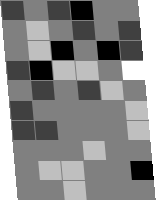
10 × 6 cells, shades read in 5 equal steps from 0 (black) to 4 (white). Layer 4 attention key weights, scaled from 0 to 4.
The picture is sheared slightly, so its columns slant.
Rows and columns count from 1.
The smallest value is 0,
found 5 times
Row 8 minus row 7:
1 1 0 1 0 -1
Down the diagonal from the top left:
1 3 0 3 3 3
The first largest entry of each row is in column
2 2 2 6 5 6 6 4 2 3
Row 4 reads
1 0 3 3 2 4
